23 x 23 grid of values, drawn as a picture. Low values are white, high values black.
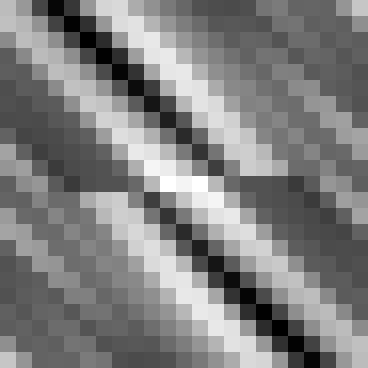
Slope: none. Average level on the scale: 50%. Symmetry: a half turn. Ninth with the lowest average: centre. Seam: none. Roughest part: centre.
